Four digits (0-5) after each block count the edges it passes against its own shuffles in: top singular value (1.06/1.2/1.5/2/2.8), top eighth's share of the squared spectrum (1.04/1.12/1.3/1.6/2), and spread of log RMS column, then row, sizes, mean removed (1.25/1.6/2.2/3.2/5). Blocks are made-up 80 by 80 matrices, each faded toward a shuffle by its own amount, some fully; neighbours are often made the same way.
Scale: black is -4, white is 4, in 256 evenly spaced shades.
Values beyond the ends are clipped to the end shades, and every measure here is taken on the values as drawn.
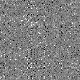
4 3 2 1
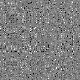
4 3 2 2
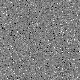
2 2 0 0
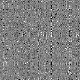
4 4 3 2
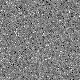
1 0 0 0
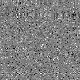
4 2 1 1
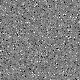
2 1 0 0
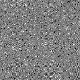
4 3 1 1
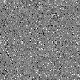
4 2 1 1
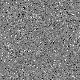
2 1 0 0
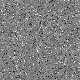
2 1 0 0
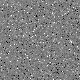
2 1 0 0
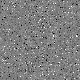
2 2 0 0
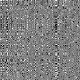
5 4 3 2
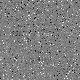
2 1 0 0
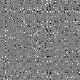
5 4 2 2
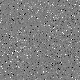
2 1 0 0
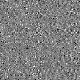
4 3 1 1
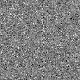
3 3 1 1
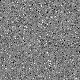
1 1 0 0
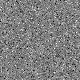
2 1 0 0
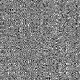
4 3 2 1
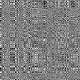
5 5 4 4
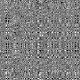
5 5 3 3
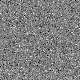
0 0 0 0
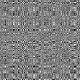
5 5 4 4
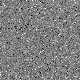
1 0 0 0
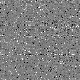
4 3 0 1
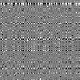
5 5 3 4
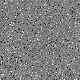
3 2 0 0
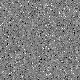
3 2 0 0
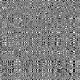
5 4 3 3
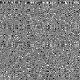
4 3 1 2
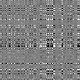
5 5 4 4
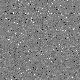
2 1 0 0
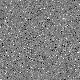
0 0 0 0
